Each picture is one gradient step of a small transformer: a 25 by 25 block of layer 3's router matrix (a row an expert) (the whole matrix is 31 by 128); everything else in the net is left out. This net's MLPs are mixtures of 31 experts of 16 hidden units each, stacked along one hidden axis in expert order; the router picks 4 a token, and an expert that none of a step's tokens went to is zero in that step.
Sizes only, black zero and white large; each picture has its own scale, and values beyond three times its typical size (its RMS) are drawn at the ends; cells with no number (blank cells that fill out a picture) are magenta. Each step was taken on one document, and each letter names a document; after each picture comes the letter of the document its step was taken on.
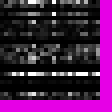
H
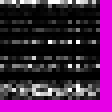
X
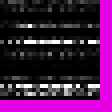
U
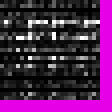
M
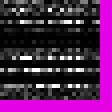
X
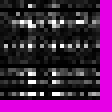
H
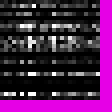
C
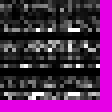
X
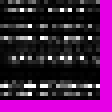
U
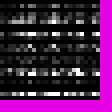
M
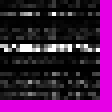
C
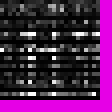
M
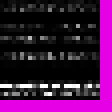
U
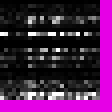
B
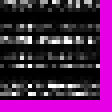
U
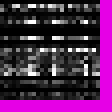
M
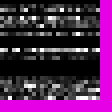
B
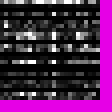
C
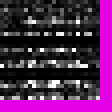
B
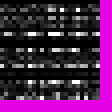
B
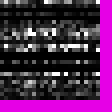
C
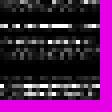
U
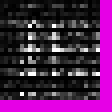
M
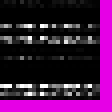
U
